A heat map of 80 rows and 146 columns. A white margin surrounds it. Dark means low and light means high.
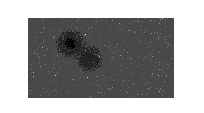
Values change most from cell to cell in the centre. There are two dips. On average the colour sits 30% of the way up the scale. Neither half mirrors the other. No single row or column stands out from its neighbours.
